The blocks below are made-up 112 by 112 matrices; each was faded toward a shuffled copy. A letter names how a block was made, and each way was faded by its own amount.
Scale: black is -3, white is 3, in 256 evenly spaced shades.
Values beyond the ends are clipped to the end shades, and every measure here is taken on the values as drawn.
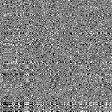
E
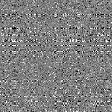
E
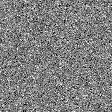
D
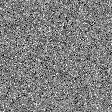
D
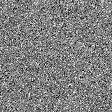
D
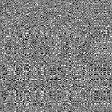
E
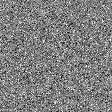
D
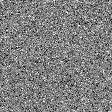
D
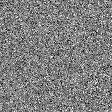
D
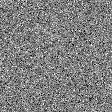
D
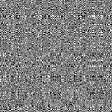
E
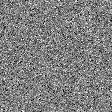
D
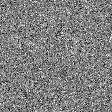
D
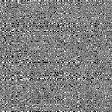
E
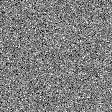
D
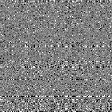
E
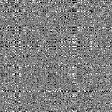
E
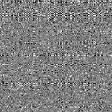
E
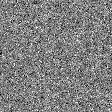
D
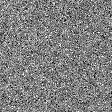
D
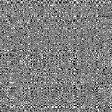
E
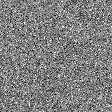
D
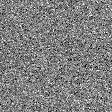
D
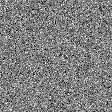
D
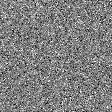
D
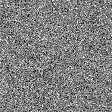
D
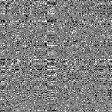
E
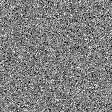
D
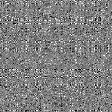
E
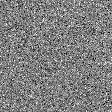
D
